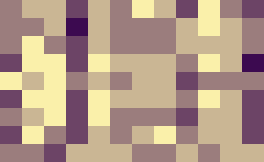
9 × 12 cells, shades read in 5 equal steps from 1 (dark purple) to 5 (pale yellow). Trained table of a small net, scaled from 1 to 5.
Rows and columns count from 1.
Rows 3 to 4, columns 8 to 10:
3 4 4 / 4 3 5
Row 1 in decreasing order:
5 5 4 4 4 4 3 3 3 2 2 2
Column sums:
26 38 36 20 39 30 33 33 27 38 34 22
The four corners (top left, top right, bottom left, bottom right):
3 2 3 4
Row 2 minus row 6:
1 -2 -1 -1 -1 -1 -1 -1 1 0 0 1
